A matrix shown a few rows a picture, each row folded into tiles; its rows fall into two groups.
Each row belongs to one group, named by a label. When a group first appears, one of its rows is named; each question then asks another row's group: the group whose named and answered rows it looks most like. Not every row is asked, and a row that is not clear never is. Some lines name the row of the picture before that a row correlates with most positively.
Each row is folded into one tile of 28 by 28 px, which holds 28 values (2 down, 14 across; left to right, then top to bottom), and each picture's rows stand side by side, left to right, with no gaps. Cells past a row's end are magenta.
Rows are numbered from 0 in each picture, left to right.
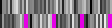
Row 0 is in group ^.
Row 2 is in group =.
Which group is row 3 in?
=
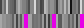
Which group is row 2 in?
^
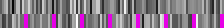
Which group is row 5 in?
=
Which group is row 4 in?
=
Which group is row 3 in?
=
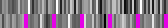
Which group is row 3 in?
^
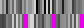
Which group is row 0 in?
=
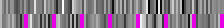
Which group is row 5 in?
^
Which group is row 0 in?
^
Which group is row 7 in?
^
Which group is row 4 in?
^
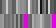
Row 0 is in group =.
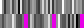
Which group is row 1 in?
^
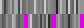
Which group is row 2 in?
^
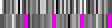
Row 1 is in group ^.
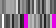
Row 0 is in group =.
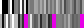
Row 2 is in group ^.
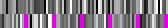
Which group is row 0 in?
=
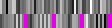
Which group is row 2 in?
^
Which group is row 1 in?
=
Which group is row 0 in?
=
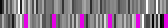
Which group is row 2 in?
=
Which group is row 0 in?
^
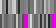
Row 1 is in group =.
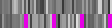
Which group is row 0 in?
^
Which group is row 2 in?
=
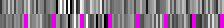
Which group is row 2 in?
^
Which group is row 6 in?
=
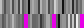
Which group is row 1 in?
^
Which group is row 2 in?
=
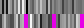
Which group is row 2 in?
=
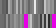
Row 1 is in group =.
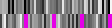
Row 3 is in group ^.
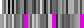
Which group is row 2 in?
^
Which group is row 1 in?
=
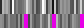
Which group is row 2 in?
^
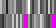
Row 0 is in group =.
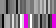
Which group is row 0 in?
=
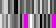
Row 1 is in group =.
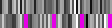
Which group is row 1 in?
=
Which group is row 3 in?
=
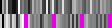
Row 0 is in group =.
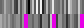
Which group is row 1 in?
^
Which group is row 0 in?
^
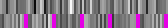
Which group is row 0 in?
=
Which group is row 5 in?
=
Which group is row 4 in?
^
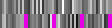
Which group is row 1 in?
^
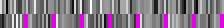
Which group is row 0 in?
=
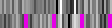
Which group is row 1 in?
=
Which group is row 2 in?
^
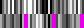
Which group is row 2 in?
^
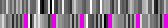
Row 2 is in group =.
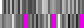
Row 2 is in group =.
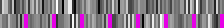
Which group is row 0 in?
^
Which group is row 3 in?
^
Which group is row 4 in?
=
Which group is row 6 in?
^
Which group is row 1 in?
^
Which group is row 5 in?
=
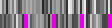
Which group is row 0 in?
=
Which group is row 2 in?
^
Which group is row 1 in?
^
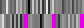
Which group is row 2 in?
=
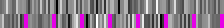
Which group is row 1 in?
^
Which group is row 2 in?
^
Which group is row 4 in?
=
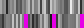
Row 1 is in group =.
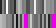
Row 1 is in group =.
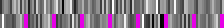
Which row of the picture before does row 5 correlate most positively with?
1
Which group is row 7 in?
^
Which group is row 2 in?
=
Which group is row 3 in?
^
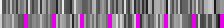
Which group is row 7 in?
=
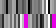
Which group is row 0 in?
=
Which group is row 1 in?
^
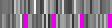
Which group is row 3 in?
=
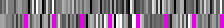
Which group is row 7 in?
^
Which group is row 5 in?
^
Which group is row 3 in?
=
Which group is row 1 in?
^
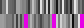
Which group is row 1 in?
^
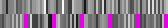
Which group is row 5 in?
^
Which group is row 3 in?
^
